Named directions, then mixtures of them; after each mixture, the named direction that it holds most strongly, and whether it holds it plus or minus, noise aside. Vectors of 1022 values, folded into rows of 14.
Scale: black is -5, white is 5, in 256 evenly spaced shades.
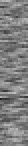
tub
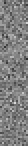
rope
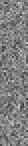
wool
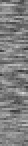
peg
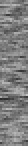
tub, plus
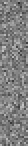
wool, minus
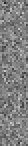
wool, plus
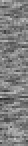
tub, plus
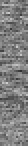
peg, plus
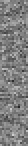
wool, minus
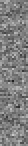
wool, minus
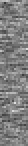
peg, minus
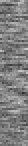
peg, minus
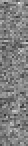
wool, plus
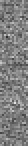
rope, plus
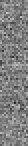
wool, plus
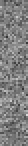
rope, plus
